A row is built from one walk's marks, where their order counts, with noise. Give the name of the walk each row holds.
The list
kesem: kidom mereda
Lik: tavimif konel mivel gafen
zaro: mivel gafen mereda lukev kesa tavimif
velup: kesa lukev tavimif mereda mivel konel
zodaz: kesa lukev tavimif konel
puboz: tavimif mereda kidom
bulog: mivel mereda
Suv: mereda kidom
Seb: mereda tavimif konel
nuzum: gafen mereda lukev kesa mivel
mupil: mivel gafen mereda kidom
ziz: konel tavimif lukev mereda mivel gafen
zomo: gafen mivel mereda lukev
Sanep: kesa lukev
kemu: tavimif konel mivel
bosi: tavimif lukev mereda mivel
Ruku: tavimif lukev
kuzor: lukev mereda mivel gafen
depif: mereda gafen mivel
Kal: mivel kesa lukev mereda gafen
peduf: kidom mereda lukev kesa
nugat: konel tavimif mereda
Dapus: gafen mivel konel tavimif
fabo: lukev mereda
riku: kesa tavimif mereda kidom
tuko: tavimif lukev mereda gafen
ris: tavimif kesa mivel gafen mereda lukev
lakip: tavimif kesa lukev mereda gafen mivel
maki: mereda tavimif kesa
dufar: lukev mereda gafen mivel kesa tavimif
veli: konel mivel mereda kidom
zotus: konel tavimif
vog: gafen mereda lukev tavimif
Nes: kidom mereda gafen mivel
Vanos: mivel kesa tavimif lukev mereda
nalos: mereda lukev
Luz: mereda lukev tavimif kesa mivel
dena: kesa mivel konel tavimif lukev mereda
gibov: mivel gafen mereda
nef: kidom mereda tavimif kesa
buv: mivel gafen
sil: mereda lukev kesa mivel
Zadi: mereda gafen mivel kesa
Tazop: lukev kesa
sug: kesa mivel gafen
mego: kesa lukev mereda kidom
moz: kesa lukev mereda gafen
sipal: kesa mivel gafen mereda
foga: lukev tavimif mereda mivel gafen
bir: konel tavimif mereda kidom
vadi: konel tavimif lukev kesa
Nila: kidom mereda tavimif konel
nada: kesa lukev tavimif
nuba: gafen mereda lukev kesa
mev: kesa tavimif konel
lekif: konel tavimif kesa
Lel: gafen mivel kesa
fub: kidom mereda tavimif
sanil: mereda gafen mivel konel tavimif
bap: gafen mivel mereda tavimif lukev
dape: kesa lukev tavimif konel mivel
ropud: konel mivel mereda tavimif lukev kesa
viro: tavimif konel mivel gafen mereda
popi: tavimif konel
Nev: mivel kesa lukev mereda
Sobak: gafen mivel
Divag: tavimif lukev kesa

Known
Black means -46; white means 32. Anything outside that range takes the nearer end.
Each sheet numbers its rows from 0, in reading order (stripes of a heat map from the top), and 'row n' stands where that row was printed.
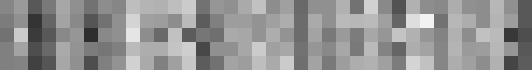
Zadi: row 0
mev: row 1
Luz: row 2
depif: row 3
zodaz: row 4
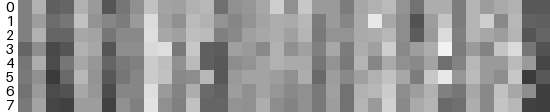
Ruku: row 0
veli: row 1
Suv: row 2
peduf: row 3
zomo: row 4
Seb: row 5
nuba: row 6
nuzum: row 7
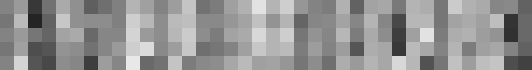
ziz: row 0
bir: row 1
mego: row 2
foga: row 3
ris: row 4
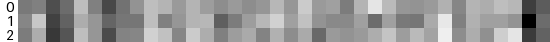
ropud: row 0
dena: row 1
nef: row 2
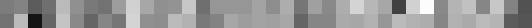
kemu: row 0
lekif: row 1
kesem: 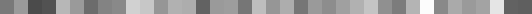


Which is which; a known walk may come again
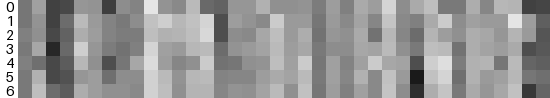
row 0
nuzum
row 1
Nes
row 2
depif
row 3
zotus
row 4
dape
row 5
riku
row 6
puboz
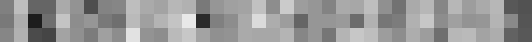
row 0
Ruku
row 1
sanil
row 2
mupil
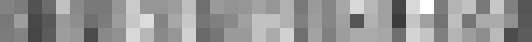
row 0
kemu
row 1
foga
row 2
zodaz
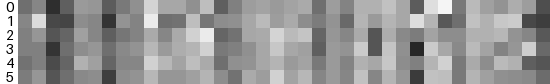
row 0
mev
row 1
ris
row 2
lakip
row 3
dufar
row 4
Tazop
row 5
Vanos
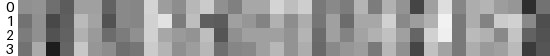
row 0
mego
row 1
peduf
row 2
popi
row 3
nugat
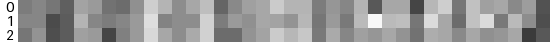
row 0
kuzor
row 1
viro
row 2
nada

